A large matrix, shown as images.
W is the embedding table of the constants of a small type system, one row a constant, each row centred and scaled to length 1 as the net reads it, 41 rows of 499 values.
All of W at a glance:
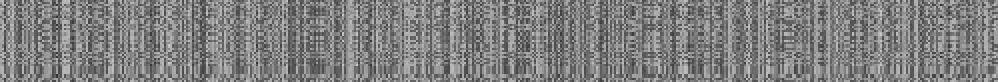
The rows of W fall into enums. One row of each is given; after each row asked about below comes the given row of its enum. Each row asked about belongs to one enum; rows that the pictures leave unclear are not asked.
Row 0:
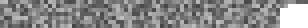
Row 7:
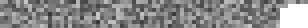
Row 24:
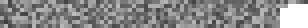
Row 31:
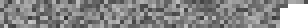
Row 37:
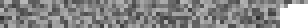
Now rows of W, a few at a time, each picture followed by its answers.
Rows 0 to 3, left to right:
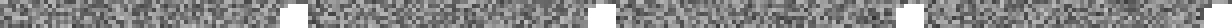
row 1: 24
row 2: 37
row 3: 31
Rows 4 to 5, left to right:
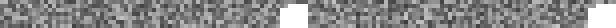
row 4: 0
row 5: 7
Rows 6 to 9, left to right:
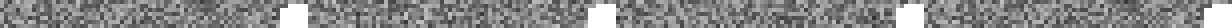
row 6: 31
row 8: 37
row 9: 31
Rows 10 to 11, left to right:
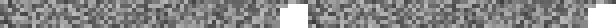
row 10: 24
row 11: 24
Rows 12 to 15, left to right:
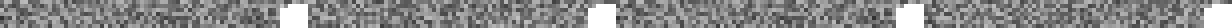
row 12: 37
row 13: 0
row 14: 37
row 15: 24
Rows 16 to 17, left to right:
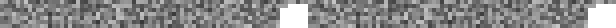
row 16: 7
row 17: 7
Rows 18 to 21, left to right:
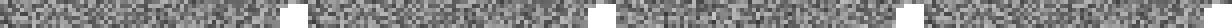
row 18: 24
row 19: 24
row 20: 7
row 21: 24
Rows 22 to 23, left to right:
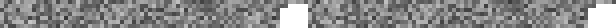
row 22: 31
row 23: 31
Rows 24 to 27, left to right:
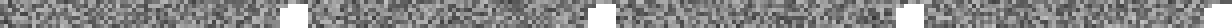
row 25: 31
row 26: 37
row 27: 0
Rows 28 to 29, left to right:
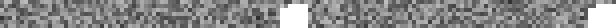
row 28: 37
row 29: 31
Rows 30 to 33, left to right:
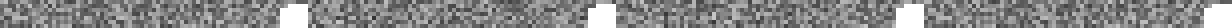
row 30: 0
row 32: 7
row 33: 0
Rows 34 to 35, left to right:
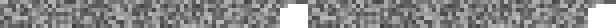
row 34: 0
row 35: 0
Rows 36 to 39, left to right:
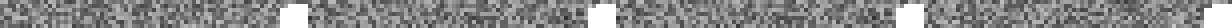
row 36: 0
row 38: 37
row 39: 31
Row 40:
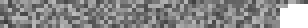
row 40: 24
